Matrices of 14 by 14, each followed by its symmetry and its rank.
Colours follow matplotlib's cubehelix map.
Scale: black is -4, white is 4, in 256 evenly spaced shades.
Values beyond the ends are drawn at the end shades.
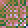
symmetric, rank three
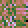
neither, rank three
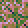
symmetric, full rank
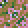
symmetric, full rank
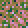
symmetric, full rank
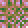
symmetric, rank three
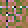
antisymmetric, rank two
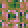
neither, rank three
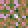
symmetric, rank three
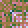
symmetric, rank three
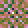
symmetric, rank three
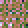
neither, rank three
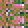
neither, rank three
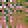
antisymmetric, rank two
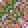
symmetric, full rank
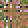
antisymmetric, rank two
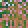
neither, rank three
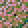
symmetric, full rank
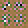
antisymmetric, rank two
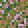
symmetric, full rank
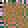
antisymmetric, rank two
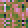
neither, rank three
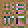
antisymmetric, rank two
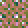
symmetric, rank three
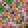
symmetric, full rank
